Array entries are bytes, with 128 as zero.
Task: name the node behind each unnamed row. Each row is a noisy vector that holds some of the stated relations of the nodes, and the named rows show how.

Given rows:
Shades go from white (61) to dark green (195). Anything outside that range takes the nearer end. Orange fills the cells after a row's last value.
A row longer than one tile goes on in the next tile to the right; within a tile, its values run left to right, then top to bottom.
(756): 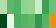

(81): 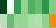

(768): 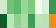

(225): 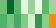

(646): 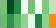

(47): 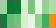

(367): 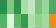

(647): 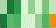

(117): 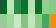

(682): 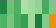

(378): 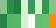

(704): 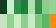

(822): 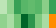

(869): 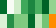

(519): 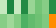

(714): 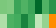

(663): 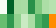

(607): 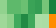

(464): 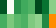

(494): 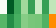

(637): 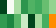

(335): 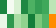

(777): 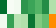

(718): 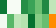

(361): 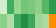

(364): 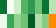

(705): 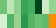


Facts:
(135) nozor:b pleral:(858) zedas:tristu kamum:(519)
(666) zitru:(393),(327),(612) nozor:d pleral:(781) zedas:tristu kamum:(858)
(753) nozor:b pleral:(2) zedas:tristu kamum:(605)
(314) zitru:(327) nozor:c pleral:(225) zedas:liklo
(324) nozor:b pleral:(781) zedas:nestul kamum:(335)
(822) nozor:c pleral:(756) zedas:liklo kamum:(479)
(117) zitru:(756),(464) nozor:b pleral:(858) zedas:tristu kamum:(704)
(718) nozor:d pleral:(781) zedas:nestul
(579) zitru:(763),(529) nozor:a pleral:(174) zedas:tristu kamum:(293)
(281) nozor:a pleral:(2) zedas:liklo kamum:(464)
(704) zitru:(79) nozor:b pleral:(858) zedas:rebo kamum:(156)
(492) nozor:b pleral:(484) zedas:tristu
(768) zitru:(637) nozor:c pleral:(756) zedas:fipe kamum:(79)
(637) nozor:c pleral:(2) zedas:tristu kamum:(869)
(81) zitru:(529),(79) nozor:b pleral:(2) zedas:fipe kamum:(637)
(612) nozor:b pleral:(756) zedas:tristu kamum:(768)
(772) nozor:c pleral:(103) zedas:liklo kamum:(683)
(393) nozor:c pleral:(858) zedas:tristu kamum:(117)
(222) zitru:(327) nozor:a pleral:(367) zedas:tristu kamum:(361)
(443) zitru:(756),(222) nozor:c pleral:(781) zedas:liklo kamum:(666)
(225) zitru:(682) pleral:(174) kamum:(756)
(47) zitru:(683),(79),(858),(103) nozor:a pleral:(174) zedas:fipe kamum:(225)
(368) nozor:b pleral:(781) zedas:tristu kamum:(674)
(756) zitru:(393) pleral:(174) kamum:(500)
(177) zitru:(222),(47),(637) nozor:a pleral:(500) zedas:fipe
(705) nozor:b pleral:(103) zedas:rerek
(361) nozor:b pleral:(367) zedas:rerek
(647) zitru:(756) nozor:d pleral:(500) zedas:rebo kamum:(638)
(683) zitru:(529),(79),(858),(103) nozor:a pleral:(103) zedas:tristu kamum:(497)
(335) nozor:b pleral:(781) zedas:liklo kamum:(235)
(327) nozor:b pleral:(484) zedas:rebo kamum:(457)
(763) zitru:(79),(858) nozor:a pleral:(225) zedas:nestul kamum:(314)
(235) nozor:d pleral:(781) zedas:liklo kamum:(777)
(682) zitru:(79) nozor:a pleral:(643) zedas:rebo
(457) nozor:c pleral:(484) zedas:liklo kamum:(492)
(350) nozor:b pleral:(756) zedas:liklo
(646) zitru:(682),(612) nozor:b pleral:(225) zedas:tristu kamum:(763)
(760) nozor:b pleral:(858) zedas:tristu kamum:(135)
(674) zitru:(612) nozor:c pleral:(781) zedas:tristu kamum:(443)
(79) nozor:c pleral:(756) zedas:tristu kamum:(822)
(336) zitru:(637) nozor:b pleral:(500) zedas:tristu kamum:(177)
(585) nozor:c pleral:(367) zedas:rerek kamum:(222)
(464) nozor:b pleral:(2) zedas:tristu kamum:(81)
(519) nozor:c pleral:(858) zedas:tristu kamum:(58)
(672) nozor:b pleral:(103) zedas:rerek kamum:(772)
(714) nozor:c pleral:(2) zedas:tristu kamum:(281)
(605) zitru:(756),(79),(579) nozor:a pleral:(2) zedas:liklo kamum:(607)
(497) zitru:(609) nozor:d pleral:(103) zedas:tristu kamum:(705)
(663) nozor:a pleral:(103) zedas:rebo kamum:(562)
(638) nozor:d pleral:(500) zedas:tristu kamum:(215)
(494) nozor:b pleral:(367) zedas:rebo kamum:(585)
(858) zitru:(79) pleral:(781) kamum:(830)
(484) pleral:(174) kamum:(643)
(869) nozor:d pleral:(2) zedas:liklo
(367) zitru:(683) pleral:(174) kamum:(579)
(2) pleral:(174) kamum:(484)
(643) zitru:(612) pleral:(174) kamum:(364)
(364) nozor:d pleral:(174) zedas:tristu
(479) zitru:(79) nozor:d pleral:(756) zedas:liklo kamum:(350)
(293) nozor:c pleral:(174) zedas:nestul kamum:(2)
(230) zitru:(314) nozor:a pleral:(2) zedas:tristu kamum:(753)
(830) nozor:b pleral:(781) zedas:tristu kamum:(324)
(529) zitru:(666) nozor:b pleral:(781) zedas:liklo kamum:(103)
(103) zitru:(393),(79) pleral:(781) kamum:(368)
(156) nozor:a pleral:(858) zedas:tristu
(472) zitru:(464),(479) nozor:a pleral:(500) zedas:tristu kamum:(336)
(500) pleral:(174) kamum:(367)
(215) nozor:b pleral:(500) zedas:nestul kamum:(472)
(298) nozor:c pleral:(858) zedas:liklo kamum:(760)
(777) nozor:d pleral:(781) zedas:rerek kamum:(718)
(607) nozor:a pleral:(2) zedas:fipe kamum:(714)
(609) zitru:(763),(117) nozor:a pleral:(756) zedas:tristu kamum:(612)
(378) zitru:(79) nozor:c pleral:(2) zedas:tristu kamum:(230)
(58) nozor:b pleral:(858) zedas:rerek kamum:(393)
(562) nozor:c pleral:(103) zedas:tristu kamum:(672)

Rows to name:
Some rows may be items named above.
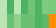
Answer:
(781)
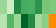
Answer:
(350)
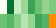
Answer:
(562)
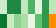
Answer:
(609)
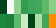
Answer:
(637)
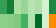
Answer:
(674)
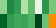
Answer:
(612)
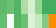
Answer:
(472)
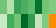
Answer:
(293)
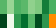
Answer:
(79)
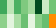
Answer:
(497)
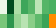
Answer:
(760)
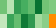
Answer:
(293)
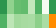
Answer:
(443)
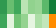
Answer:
(605)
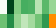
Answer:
(298)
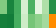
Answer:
(230)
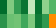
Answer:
(393)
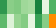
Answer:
(683)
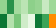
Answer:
(103)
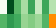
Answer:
(494)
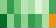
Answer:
(314)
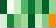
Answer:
(869)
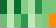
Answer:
(579)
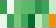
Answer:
(484)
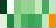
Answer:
(643)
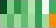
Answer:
(666)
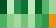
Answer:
(858)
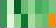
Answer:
(479)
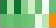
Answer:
(177)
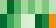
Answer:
(529)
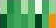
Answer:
(612)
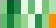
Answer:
(646)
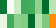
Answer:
(364)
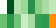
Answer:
(663)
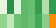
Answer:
(772)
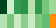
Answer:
(704)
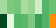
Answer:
(756)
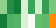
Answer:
(378)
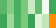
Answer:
(336)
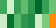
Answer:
(2)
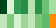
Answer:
(704)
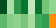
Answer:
(858)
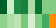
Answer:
(117)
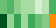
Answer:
(222)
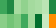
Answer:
(674)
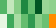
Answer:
(830)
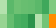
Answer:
(174)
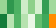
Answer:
(763)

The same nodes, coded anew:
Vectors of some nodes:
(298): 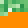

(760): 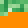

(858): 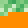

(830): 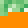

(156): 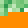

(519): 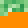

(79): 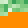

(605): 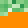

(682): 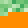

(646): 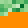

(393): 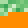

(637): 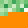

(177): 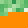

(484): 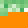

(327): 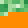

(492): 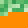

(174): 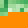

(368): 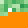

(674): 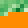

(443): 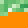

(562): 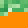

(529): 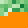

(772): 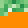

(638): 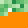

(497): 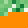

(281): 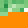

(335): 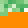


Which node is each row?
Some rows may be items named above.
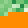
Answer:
(367)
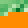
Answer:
(674)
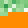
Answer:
(464)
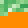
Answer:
(443)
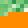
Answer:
(579)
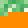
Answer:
(705)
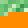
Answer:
(666)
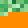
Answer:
(378)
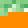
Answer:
(81)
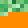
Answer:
(378)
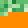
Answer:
(753)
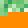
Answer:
(830)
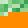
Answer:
(612)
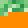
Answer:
(772)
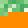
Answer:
(705)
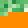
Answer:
(607)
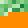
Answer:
(529)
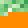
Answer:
(756)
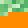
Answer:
(222)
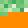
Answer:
(364)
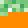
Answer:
(822)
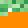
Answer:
(609)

